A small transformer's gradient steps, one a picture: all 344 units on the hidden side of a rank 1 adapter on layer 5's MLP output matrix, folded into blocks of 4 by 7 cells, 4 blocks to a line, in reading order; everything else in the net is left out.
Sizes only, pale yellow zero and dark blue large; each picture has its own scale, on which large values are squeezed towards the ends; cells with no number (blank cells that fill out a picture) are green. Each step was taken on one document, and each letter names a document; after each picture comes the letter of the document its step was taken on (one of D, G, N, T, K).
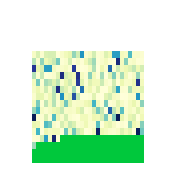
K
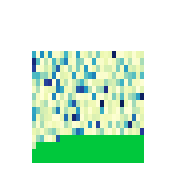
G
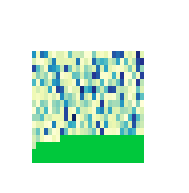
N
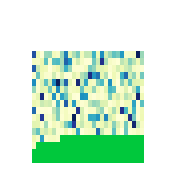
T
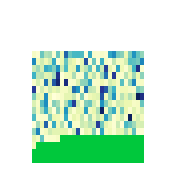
N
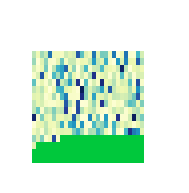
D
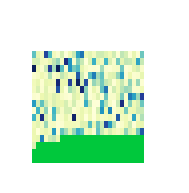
G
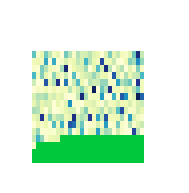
T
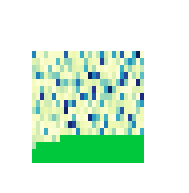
T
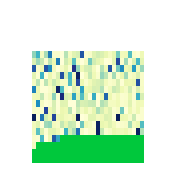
K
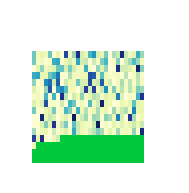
T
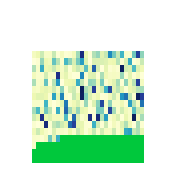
D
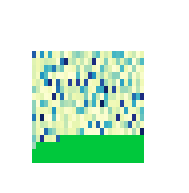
G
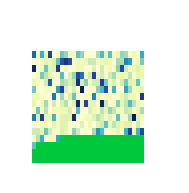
D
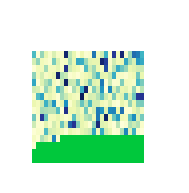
N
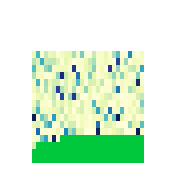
K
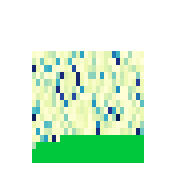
K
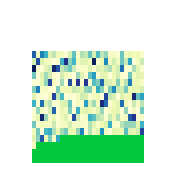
G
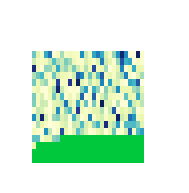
D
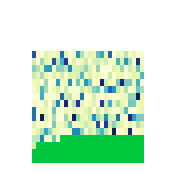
N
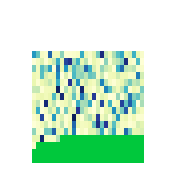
D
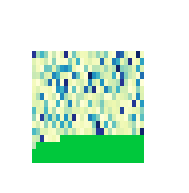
N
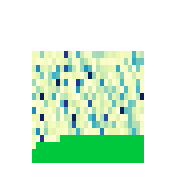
T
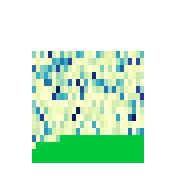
D
